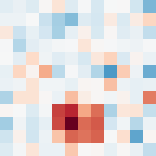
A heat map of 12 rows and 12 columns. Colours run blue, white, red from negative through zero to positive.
Ninth with the highest average: bottom middle. Odd patch: higher, in the bottom middle. Roughest part: middle right. Average level on the scale: 50%.
